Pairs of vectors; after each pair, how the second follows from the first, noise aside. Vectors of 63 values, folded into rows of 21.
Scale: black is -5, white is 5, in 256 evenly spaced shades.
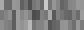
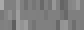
partly zeroed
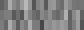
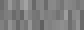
shrunk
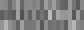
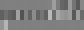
partly zeroed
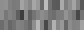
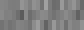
shrunk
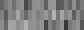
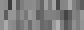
shuffled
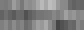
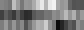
scaled up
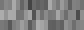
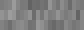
shrunk
